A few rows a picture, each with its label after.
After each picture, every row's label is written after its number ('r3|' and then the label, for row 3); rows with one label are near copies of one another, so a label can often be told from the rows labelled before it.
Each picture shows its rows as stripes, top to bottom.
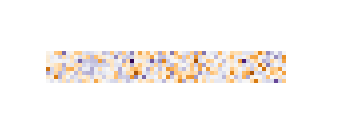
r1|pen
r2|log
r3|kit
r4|pen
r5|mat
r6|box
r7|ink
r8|log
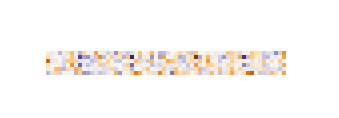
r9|log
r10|kit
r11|mat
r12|kit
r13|pen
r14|box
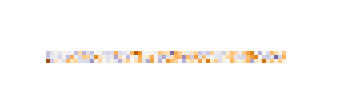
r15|box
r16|log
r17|mat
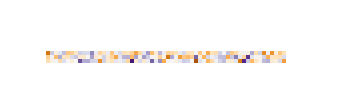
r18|mat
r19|ink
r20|kit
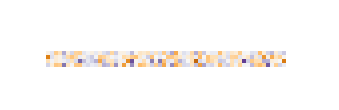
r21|pen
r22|mat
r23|kit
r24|pen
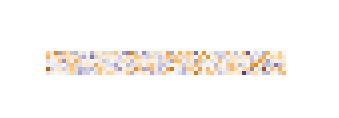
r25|ink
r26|mat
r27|pen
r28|log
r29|mat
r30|kit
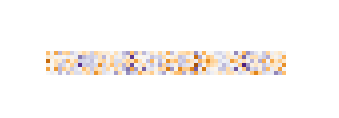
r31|ink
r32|kit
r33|mat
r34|kit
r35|ink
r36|log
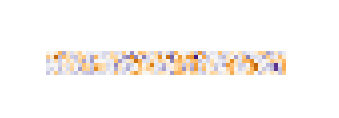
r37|pen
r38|ink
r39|box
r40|log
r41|log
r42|box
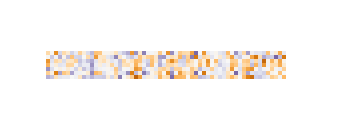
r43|ink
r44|log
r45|mat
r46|mat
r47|box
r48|ink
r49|box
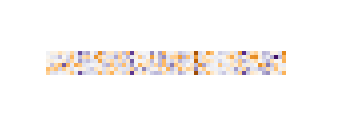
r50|kit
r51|log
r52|kit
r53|pen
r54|ink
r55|kit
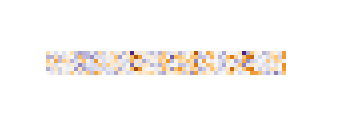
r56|kit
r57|box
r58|ink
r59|kit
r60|box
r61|log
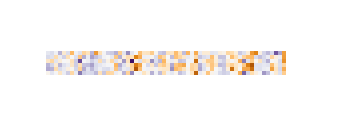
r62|log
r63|box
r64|kit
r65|box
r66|box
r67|kit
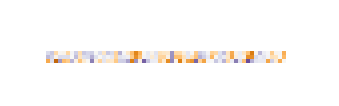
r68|box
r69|box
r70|ink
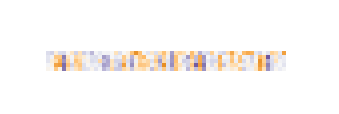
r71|box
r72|pen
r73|pen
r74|pen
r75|pen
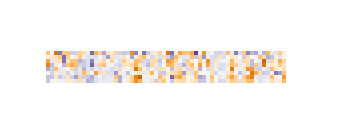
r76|ink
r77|pen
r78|mat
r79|mat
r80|box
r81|log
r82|box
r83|box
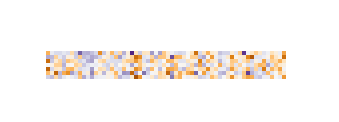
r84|kit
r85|box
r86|mat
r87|pen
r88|mat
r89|ink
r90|box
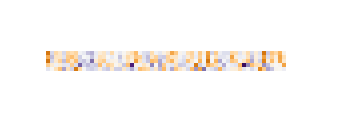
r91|mat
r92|mat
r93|mat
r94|kit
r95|pen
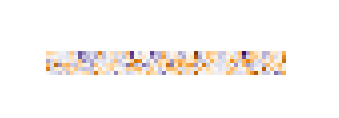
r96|kit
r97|kit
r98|box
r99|ink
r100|mat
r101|log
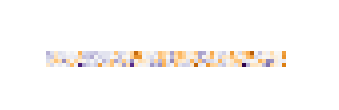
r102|box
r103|box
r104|pen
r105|kit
